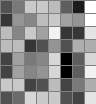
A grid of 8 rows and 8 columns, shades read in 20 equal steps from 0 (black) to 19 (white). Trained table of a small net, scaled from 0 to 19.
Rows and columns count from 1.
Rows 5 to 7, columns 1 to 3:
5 12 9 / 5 12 10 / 15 15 5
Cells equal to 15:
8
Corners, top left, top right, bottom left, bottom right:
6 19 6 17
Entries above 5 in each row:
7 7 6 7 6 6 6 7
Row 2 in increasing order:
4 10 11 11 12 14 15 19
